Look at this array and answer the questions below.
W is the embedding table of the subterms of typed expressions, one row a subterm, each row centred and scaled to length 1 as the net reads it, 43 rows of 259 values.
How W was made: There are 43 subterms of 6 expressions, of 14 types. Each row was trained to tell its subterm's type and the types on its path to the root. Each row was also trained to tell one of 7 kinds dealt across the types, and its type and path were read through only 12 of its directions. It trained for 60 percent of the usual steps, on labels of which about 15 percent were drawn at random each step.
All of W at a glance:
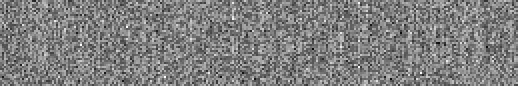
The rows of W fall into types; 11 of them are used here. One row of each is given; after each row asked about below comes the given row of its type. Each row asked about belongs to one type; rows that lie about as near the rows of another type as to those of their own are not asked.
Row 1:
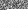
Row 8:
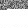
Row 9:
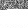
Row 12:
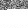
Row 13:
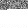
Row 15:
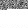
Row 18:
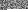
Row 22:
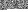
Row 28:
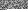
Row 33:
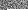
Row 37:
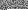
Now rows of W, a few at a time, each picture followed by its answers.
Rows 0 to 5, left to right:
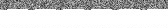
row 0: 13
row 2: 12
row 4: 37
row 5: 9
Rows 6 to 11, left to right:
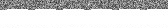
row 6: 28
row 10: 22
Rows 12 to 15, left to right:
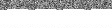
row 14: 9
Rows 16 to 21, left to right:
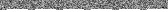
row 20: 33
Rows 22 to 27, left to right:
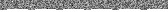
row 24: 22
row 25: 1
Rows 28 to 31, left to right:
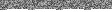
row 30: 1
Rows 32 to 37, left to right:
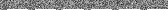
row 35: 12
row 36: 1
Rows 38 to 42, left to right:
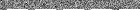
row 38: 15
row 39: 22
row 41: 9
